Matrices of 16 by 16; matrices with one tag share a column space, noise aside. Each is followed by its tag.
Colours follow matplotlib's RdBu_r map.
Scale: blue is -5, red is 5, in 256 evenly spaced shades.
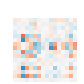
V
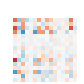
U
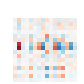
V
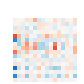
V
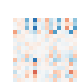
U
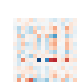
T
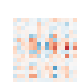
V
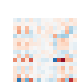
T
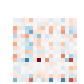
T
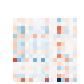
T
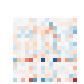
T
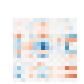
V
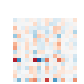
T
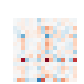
T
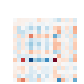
T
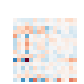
T
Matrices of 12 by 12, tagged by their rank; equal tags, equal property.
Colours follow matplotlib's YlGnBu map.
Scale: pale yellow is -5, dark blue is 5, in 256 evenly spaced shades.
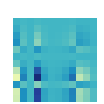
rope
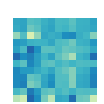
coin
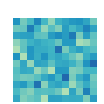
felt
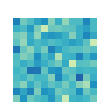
felt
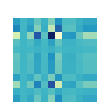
rope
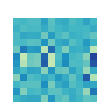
coin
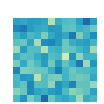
felt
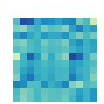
coin
